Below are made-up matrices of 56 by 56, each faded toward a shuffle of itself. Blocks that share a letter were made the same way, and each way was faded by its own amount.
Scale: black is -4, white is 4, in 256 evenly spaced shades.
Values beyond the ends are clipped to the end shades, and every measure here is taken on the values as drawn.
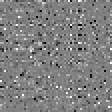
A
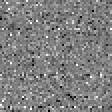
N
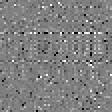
A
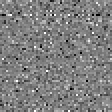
N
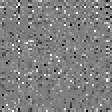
A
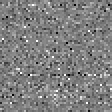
N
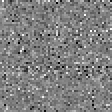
N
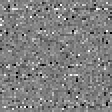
N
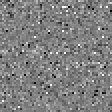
N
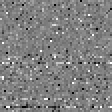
N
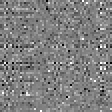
A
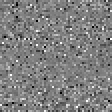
N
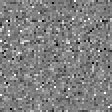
N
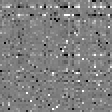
A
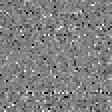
N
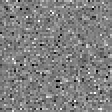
N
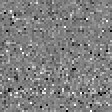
N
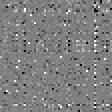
A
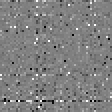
A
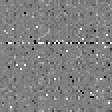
A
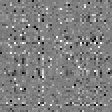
A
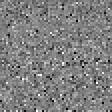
N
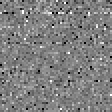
N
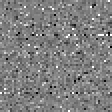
N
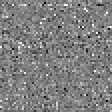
N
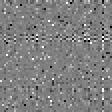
A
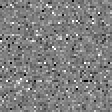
N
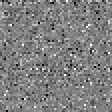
N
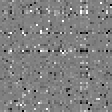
A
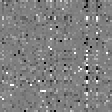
A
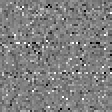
N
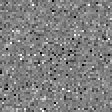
N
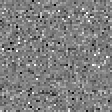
N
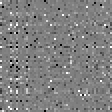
A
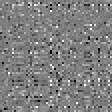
A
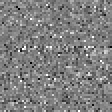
N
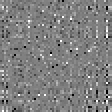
A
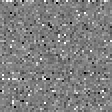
N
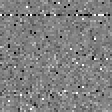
N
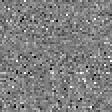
N
